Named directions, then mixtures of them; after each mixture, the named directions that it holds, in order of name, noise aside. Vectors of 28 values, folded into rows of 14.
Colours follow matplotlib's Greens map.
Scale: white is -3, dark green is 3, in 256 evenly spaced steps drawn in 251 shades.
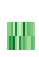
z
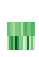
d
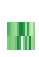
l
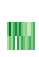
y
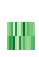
z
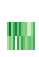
y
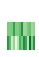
d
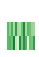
d, z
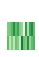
l, z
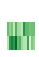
d, z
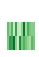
z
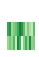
l, y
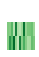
z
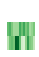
d, l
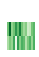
y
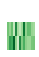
z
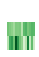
d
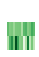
d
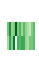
y, z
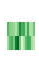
d, l
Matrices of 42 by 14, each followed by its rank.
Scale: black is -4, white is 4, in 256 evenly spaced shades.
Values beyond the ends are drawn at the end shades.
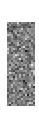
full rank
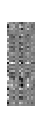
two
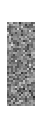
full rank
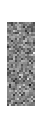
full rank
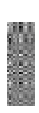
two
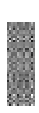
two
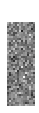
full rank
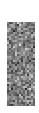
full rank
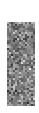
full rank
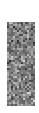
full rank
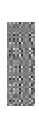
two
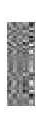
two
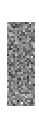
full rank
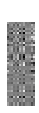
two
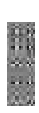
two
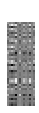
two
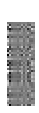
two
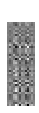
two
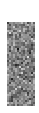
full rank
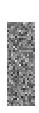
full rank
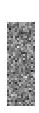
full rank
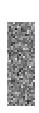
full rank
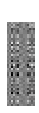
two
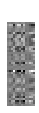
two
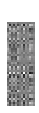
two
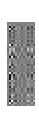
two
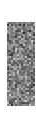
full rank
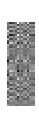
two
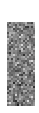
full rank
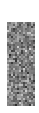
full rank
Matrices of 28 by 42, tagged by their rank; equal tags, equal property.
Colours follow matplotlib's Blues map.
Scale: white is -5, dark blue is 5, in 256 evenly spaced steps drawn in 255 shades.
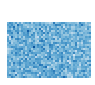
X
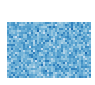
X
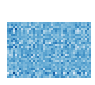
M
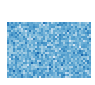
X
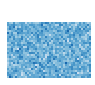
X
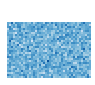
X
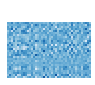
M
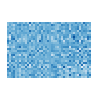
M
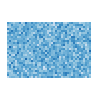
X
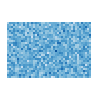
X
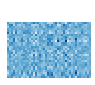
M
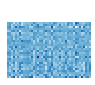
M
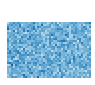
X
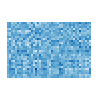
M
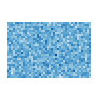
X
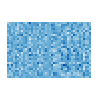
M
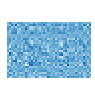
M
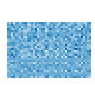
M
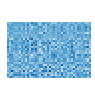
M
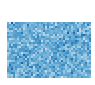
X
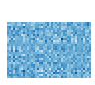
M
